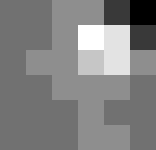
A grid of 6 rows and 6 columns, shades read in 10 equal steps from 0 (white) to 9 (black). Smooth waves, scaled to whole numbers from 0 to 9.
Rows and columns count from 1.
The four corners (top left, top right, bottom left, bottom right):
5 9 5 5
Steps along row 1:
same down same up up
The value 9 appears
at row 1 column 6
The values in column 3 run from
4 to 5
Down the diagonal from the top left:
5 5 4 4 5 5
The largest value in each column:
5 5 5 4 7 9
